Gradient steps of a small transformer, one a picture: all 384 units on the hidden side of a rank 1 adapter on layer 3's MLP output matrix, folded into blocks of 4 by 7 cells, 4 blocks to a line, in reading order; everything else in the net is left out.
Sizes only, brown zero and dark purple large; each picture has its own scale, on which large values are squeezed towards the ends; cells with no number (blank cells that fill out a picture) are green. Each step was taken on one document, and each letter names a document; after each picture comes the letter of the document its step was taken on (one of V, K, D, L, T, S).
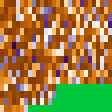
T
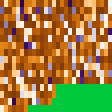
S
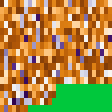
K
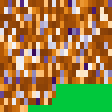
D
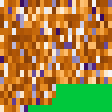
D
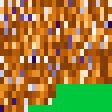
S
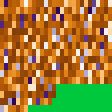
K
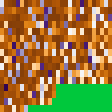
T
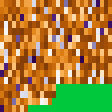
K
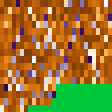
T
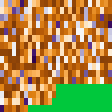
S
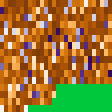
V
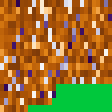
T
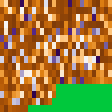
D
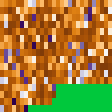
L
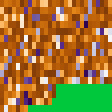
K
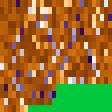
T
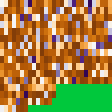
K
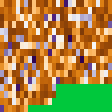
L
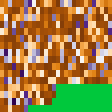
L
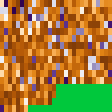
S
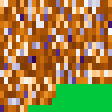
K
